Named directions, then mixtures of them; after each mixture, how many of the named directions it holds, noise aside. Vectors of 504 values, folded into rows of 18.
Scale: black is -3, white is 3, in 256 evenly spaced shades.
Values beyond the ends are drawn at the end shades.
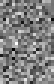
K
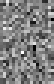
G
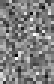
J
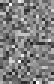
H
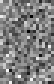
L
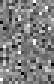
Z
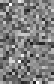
one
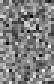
two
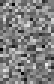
three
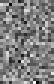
one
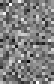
one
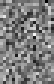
three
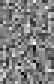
two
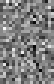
one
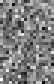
three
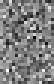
two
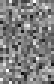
two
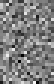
two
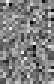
one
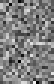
one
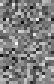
one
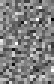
two
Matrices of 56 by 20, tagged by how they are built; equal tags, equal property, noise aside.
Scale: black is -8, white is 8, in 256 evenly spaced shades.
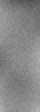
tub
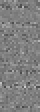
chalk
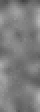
tub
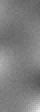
tub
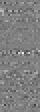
chalk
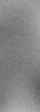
tub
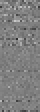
chalk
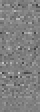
chalk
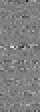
chalk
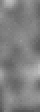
tub
